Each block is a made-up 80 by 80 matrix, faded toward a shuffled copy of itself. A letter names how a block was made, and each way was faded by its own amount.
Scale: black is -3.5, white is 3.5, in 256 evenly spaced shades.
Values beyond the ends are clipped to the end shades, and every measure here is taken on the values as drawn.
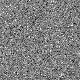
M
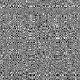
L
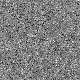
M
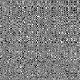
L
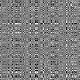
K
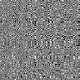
L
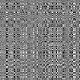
K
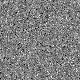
M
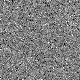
M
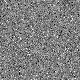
M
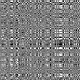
K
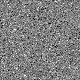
M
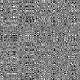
L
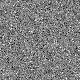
M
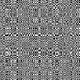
K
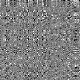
L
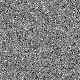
M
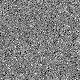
M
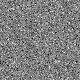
M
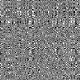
L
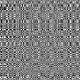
K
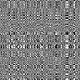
K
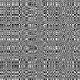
K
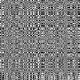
K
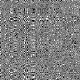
L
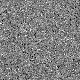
M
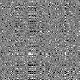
L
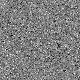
M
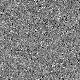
M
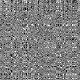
L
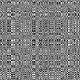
K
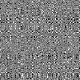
L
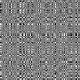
K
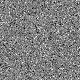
M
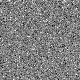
M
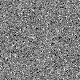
M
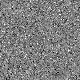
M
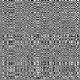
K
